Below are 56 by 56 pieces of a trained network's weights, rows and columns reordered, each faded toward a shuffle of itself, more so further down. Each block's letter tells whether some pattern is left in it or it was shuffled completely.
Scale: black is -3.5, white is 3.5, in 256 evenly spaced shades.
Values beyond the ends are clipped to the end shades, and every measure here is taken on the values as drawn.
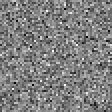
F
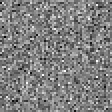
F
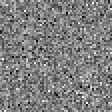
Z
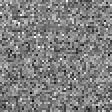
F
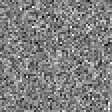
Z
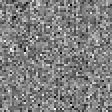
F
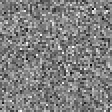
Z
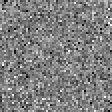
Z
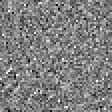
Z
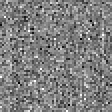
F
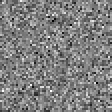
Z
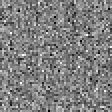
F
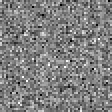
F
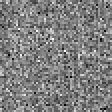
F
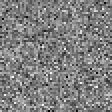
Z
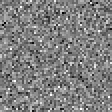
F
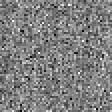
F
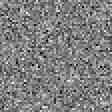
Z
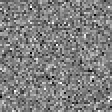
Z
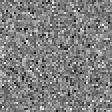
Z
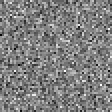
Z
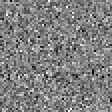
F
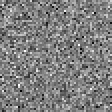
F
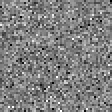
Z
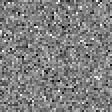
Z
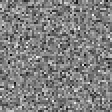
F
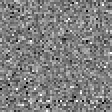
F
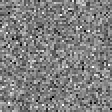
Z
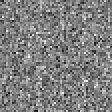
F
